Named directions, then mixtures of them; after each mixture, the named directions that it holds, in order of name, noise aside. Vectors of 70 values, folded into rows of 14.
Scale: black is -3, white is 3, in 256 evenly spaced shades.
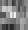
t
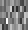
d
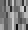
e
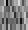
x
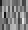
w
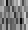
x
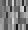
e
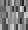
d, e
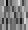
x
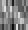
e, t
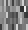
d, e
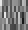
w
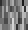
e, w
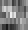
t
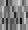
x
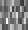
d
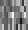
e, x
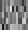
d, w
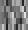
e, x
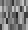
d, e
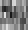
t, w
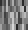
e, w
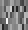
d
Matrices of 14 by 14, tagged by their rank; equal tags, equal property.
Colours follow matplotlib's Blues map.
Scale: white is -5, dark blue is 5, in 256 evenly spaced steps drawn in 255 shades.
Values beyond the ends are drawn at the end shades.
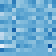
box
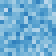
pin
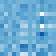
box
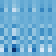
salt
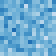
pin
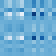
salt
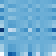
salt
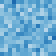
pin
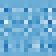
box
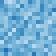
pin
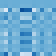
salt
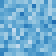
pin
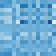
box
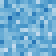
pin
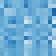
box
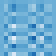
salt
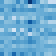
box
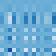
salt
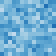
pin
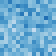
pin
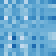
box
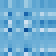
salt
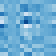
box
